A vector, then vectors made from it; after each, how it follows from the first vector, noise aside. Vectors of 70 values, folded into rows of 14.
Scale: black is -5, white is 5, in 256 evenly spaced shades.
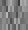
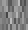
negated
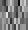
scaled up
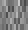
negated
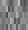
negated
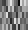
scaled up
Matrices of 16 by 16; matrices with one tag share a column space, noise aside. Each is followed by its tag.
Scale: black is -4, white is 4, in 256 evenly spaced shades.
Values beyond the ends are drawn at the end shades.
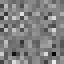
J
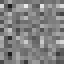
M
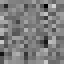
M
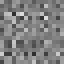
J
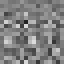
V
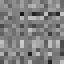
J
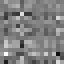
J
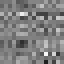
J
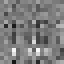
V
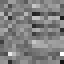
J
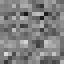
J
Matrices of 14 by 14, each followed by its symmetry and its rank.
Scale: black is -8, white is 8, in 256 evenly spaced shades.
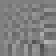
antisymmetric, rank two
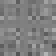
antisymmetric, rank two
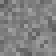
symmetric, full rank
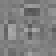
antisymmetric, rank two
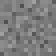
symmetric, full rank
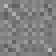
symmetric, rank three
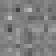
antisymmetric, rank two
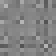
symmetric, rank three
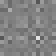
symmetric, rank three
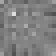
symmetric, rank three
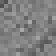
symmetric, full rank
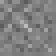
symmetric, rank three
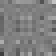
antisymmetric, rank two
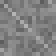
symmetric, full rank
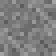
symmetric, full rank
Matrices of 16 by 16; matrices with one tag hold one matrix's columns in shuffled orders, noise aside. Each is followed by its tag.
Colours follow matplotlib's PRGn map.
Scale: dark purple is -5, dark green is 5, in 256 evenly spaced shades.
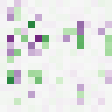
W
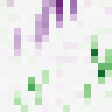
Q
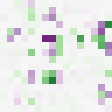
W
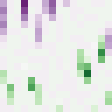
Q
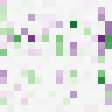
W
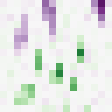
Q
